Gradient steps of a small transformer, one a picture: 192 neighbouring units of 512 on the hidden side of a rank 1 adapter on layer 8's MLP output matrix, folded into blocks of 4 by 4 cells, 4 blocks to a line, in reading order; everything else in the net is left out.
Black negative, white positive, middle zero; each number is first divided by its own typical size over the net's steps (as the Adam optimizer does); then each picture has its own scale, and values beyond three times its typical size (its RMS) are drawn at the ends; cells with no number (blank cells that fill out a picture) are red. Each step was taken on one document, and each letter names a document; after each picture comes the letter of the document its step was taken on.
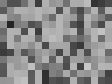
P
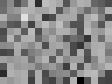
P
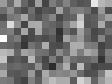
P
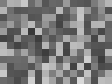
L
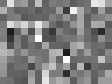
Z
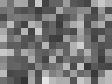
P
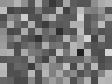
L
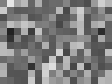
L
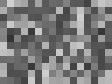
L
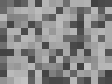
P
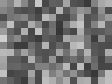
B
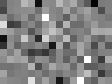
B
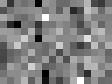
B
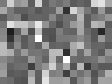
Z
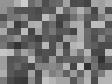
B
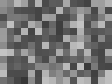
B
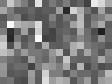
Z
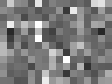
Z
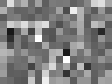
Z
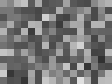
B
